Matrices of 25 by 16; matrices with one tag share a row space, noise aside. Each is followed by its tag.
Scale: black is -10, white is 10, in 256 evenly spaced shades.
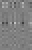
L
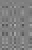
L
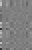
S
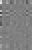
S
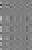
S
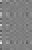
S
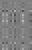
L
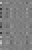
S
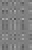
L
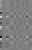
S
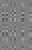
L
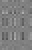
L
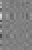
S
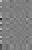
S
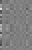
S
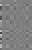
S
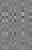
L
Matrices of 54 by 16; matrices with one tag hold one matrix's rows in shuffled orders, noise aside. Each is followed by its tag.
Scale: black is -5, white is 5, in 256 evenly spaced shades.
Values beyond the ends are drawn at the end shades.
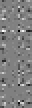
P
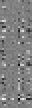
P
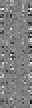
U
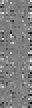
U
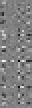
P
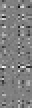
P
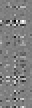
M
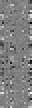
U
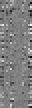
U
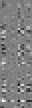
P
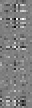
M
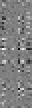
P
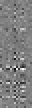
M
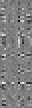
P
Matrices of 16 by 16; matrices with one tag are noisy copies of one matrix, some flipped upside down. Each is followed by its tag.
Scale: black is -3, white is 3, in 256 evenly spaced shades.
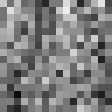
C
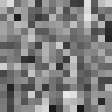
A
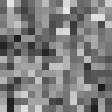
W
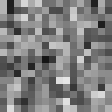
W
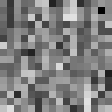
A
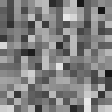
A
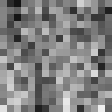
C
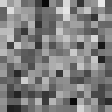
C
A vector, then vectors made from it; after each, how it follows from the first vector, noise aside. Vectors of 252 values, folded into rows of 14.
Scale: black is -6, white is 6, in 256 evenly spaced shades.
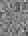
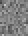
reversed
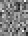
scaled up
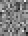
scaled up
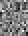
scaled up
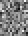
scaled up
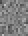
reversed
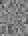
reversed
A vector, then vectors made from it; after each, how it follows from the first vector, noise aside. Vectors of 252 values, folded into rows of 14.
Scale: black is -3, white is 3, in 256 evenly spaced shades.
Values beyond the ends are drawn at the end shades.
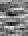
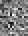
sign-scrambled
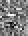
sign-scrambled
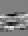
partly zeroed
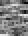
wrapped around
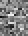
sign-scrambled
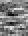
copied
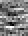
copied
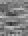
shrunk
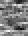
wrapped around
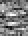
negated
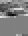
partly zeroed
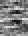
reversed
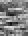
copied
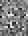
sign-scrambled
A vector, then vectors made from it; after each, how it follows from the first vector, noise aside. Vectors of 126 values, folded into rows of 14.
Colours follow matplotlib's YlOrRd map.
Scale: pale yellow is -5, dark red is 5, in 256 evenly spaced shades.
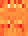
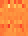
shrunk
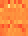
shrunk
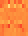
shrunk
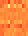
shrunk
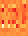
wrapped around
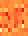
wrapped around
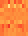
shrunk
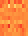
shrunk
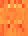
shrunk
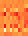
wrapped around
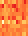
wrapped around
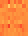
shrunk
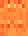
shrunk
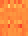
shrunk
